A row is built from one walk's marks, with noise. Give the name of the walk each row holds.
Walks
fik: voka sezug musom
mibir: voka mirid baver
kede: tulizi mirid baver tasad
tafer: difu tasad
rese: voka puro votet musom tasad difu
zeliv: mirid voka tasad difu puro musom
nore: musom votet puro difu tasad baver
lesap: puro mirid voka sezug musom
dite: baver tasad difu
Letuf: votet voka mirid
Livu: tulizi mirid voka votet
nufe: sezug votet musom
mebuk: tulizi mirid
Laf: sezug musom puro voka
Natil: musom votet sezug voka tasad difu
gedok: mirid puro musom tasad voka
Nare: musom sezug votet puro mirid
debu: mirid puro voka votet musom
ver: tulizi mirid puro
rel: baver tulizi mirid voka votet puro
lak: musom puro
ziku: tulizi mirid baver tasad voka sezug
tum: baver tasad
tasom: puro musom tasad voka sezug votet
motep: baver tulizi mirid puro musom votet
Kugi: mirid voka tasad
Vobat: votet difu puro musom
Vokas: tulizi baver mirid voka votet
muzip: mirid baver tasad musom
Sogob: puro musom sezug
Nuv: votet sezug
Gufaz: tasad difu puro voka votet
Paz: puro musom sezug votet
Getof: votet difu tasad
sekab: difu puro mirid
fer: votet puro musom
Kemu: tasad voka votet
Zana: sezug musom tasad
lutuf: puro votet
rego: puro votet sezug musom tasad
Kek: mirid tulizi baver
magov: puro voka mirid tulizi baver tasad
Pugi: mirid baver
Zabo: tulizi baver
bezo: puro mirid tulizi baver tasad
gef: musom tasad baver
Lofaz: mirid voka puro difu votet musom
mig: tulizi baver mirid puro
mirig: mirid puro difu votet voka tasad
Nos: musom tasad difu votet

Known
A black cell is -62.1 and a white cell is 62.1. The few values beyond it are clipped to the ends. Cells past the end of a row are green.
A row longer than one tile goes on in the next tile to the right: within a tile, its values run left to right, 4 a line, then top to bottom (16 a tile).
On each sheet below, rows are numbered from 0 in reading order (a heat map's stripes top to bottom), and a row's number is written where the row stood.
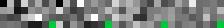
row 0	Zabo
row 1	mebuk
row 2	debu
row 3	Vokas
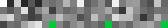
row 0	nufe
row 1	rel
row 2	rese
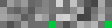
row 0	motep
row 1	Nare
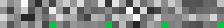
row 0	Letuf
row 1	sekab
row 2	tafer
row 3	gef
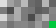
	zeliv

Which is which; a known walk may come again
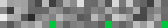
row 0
Lofaz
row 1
rel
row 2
Nare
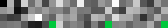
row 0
Zabo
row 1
Kugi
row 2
Kemu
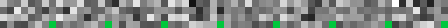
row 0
Getof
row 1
Gufaz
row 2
ver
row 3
lak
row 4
magov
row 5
debu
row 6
nore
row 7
nufe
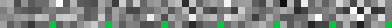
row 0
muzip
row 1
rego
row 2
mig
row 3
dite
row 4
rese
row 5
Kek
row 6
tafer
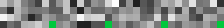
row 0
Vobat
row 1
tum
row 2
Zana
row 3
sekab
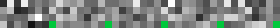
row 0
Pugi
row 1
zeliv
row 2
Livu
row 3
Natil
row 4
Paz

